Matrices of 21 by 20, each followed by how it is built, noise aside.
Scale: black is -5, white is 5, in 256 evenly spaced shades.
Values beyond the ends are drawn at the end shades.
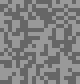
noise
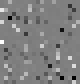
sparse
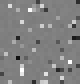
sparse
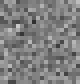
noise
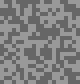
noise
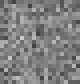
noise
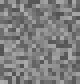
noise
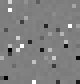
sparse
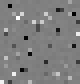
sparse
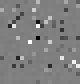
sparse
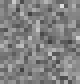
noise
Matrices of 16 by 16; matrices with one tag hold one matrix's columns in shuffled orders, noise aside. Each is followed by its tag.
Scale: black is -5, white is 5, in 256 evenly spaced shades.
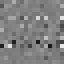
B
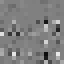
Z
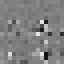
Z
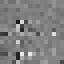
Z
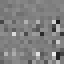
Z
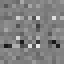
B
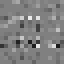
B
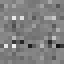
B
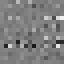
B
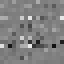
B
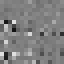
Z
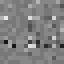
B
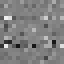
B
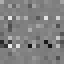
B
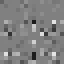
Z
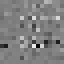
B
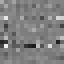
B
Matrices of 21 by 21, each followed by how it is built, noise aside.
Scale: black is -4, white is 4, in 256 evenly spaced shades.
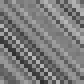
Toeplitz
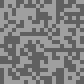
noise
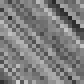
Toeplitz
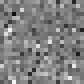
noise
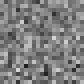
noise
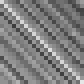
Toeplitz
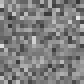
noise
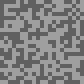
noise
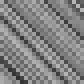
Toeplitz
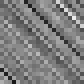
Toeplitz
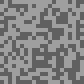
noise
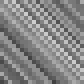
Toeplitz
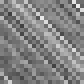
Toeplitz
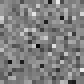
noise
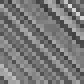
Toeplitz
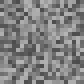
noise
